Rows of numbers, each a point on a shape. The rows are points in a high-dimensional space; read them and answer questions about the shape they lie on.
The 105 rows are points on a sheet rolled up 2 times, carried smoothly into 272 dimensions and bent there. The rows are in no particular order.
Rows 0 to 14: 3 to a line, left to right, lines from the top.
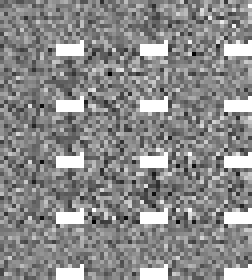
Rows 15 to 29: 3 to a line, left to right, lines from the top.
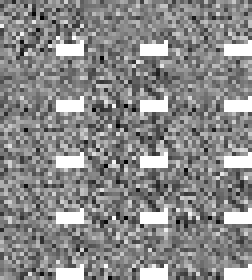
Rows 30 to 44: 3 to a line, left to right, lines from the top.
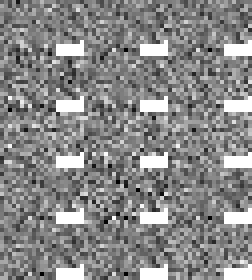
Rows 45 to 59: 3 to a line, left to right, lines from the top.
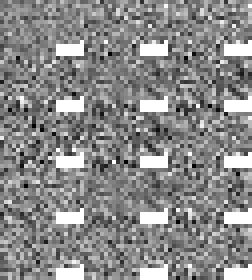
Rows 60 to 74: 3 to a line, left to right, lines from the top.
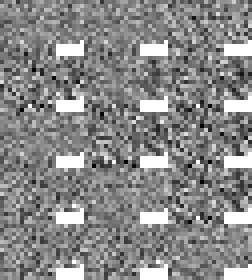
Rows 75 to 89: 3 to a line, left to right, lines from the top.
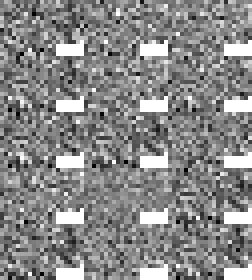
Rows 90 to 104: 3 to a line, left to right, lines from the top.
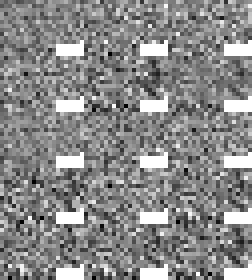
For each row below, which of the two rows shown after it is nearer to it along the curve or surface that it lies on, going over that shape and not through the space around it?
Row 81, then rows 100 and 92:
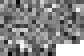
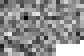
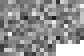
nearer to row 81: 92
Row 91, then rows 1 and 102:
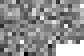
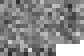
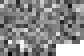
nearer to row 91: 102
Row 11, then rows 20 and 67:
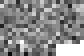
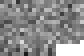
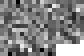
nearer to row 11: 67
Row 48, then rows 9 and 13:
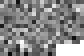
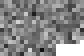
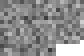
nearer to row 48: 9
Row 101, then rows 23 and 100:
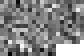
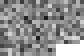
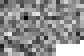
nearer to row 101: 100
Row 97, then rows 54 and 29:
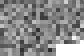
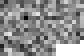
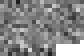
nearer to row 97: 54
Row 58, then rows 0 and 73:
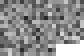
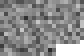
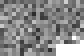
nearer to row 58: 73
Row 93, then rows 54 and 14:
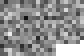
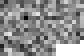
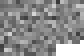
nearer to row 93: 54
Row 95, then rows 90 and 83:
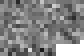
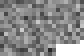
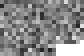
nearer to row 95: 83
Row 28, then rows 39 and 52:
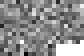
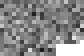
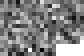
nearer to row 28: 52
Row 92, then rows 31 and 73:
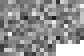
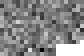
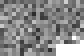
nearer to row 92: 73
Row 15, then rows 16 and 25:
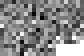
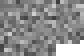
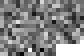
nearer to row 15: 25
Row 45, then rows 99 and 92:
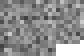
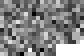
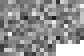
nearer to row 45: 92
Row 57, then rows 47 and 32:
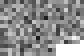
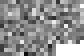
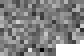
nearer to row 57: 32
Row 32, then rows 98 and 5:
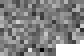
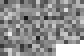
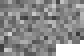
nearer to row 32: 98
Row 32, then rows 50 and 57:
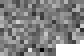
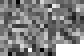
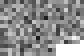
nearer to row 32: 57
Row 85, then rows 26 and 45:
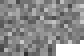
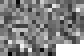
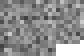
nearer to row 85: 45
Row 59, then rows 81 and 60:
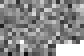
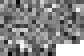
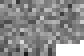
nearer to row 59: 81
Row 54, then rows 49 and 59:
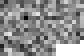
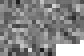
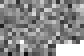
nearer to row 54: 59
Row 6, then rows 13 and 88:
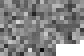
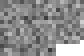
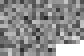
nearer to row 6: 88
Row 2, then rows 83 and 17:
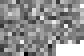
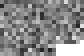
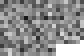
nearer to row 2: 17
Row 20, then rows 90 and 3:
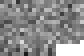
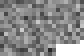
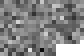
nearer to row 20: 3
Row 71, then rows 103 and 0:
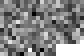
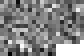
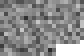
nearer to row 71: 103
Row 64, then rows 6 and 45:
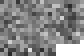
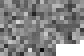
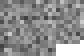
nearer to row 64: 6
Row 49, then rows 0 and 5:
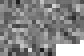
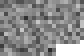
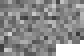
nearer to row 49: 5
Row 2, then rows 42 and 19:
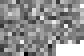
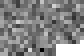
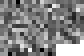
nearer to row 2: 19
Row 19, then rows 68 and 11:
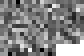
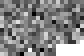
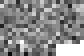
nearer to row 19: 11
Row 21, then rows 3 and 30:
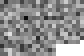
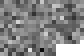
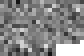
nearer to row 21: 3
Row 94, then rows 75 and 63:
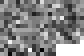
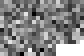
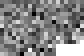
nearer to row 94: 75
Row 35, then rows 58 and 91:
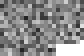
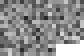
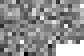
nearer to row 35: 58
